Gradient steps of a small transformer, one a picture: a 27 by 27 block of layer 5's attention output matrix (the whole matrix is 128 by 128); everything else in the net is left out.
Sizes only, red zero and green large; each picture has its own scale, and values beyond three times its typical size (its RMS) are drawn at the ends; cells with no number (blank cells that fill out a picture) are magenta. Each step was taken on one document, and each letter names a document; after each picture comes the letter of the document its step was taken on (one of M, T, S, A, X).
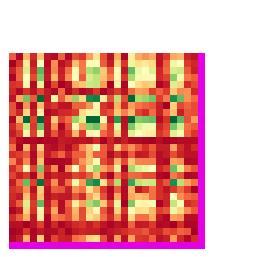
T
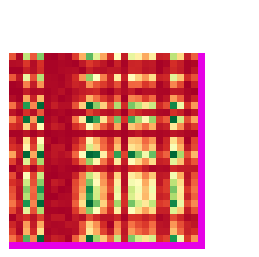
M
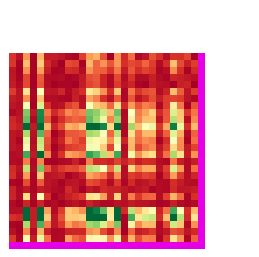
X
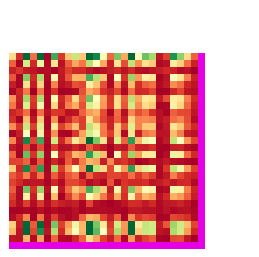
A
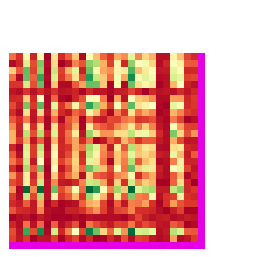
A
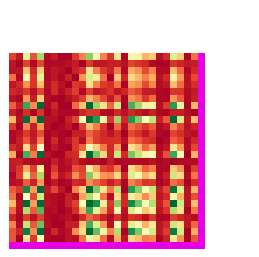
M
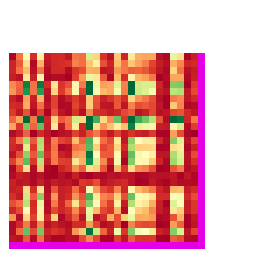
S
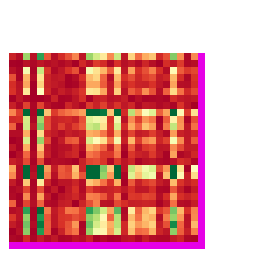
X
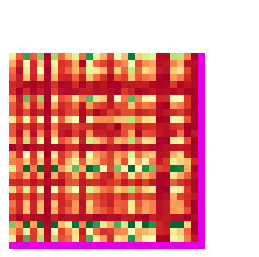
A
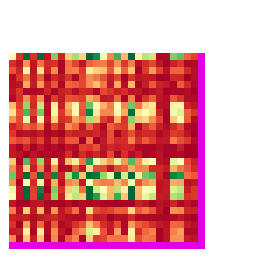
A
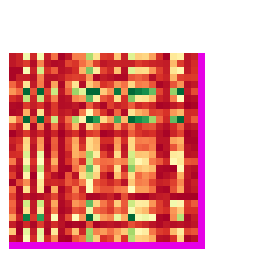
S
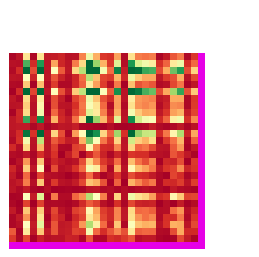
S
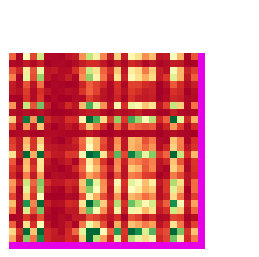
M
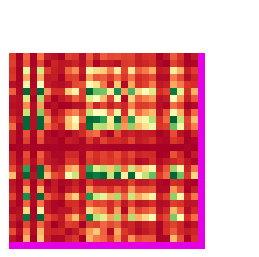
X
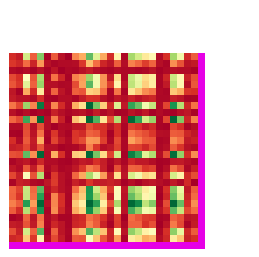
M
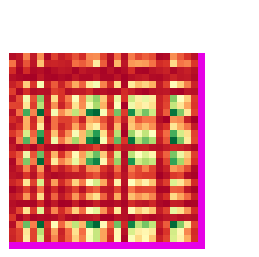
T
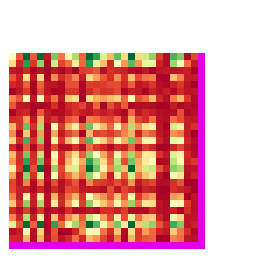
A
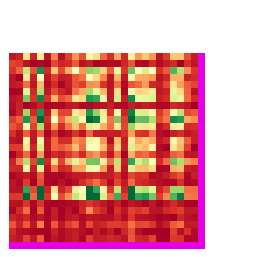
T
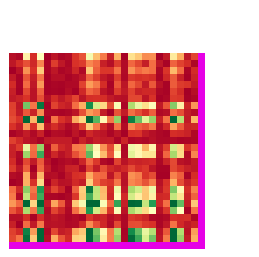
M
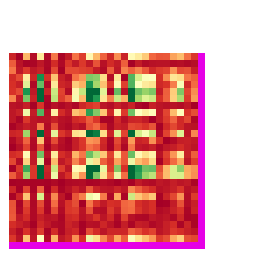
S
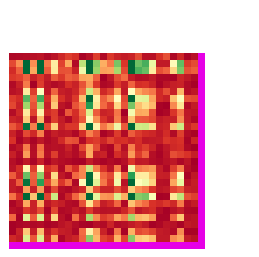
S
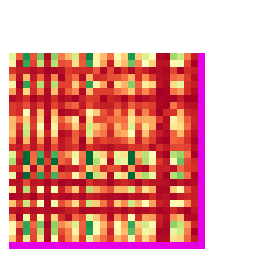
A
